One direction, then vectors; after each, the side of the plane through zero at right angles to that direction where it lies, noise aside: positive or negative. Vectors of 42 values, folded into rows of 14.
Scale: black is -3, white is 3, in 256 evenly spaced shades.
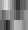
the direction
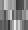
positive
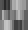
negative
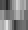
negative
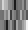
positive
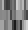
negative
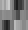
positive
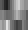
negative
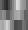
negative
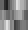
negative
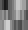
negative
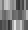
positive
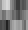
positive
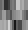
negative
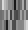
positive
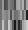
negative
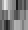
positive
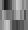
negative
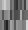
positive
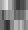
positive
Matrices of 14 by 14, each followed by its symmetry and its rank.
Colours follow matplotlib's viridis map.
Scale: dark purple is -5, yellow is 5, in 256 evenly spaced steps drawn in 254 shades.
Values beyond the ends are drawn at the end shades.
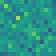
symmetric, full rank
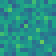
symmetric, full rank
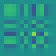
symmetric, rank one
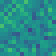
symmetric, full rank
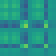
symmetric, rank one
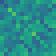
symmetric, full rank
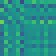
antisymmetric, rank two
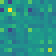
symmetric, rank three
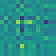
antisymmetric, rank two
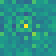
symmetric, rank three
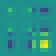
symmetric, rank one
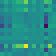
antisymmetric, rank two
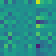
neither, rank two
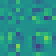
antisymmetric, rank two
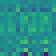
neither, rank two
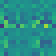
neither, rank two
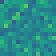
symmetric, full rank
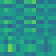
neither, rank two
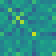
symmetric, rank three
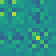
symmetric, rank three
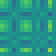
symmetric, rank one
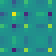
symmetric, rank one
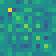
symmetric, rank three
